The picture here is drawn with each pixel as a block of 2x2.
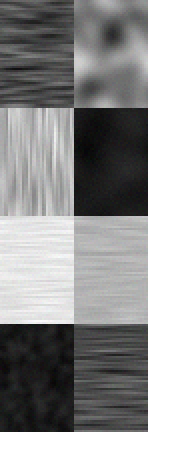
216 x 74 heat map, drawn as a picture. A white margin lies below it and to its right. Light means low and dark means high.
It is made of 4 by 2 panels. Panel 1,1: high, streaked across. Panel 1,2: middling, smooth, strong in contrast. Panel 2,1: low, streaked downward. Panel 2,2: very high, smooth, faint in contrast. Panel 3,1: very low, streaked across, faint in contrast. Panel 3,2: low, streaked across, faint in contrast. Panel 4,1: very high, blotchy, faint in contrast. Panel 4,2: high, streaked across.
